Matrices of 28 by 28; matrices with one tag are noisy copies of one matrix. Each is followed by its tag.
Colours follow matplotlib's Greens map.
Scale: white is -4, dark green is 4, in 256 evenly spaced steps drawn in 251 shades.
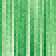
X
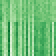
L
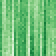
X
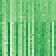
L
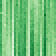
X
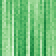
X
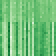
L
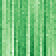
X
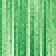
X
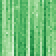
X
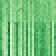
L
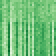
L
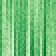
X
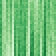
X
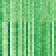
L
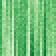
X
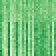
L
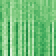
L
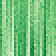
X
